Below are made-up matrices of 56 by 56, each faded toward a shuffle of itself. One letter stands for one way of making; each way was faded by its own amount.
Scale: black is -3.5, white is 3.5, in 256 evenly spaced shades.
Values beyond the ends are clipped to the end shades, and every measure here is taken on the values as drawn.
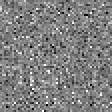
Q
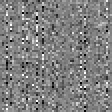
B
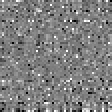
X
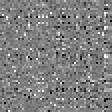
X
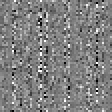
B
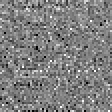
Q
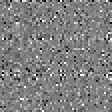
X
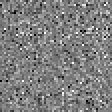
Q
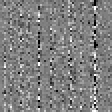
B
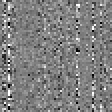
B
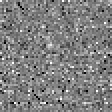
Q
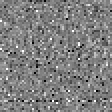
Q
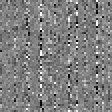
B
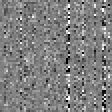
B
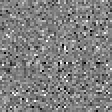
Q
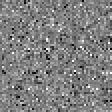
Q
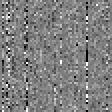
B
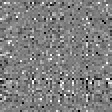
X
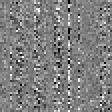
B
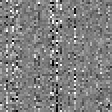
B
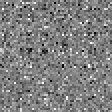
Q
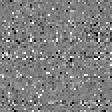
X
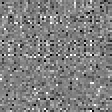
X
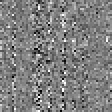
B
